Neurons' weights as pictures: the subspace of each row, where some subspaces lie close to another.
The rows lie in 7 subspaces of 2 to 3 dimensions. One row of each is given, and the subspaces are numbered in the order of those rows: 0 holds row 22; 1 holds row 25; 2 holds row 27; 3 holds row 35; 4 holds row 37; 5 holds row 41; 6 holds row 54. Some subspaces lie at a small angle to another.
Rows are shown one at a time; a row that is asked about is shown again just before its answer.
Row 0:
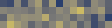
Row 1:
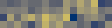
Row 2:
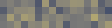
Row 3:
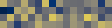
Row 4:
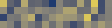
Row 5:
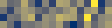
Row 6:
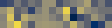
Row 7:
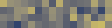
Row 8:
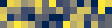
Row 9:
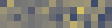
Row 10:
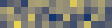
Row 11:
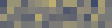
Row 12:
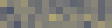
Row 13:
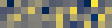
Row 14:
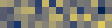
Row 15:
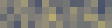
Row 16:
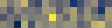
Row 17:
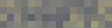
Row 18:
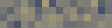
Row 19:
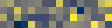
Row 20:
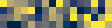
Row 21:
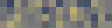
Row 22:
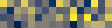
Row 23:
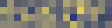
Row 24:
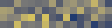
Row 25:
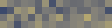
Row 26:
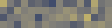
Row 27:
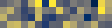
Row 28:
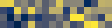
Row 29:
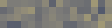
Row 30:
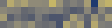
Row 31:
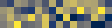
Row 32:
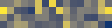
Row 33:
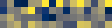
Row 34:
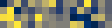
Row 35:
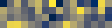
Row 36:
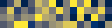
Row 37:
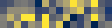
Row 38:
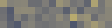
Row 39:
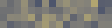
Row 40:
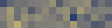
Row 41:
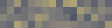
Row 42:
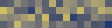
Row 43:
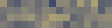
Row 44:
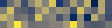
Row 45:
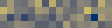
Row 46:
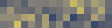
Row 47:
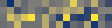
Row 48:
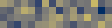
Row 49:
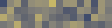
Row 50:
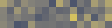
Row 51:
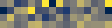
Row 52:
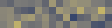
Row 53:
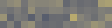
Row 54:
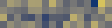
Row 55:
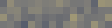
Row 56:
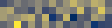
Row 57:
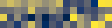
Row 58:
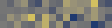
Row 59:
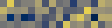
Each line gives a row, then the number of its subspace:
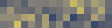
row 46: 4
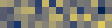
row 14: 2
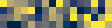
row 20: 6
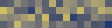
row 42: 4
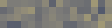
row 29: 6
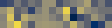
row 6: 0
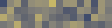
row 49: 5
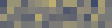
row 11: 5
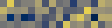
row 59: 1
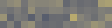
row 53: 6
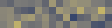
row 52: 2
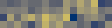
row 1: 6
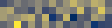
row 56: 4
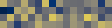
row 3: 1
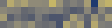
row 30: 3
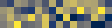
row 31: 2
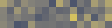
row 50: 0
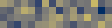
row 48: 2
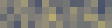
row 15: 4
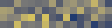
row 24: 4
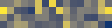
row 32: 4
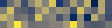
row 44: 0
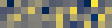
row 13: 3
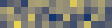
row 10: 1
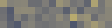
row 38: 0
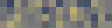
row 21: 3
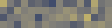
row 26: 5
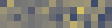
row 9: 3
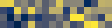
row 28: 5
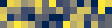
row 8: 3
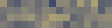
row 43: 3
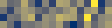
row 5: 0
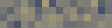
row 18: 2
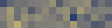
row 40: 0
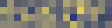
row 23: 3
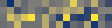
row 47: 1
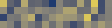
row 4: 5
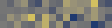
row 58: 2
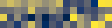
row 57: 6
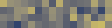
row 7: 6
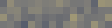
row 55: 5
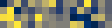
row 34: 5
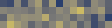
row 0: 3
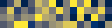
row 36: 0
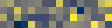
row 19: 5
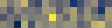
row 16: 4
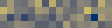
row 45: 1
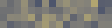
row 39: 2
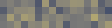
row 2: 4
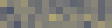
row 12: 1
